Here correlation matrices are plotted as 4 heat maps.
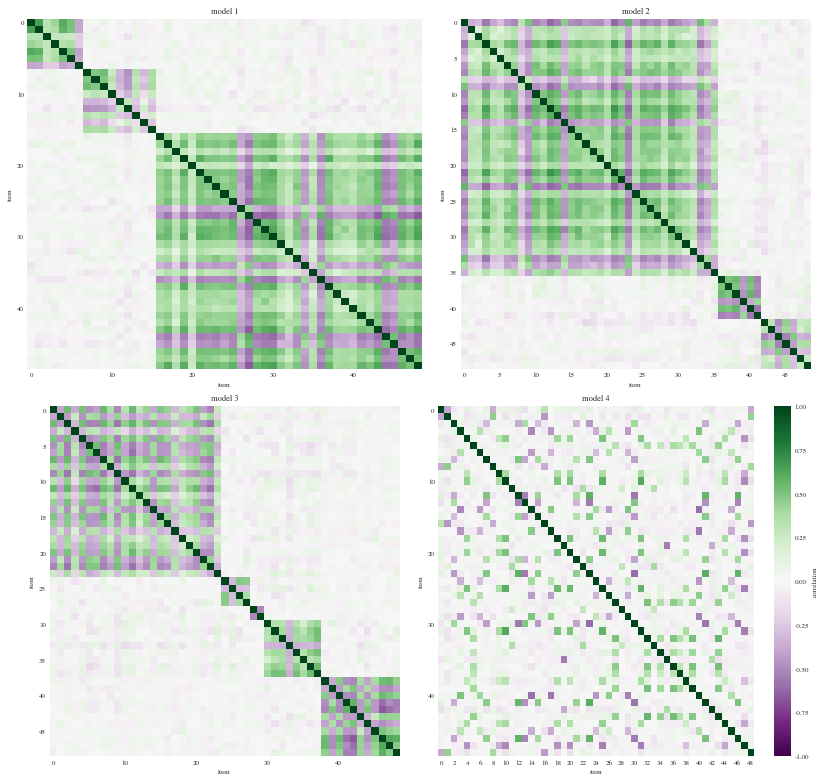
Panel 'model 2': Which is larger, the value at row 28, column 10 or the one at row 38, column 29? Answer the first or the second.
the first
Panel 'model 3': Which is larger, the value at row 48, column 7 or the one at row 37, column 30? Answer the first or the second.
the second
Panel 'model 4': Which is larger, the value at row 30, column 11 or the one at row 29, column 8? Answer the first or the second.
the first
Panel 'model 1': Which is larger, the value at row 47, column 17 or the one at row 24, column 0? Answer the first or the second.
the first
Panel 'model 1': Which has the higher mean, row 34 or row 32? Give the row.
32
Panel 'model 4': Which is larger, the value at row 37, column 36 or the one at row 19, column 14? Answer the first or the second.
the first
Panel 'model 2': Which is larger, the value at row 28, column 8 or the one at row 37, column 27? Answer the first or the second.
the second
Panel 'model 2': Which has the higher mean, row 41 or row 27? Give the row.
27
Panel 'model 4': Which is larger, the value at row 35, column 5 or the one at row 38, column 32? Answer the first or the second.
the second
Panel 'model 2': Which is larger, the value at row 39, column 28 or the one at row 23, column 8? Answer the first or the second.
the second
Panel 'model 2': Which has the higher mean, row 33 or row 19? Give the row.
19
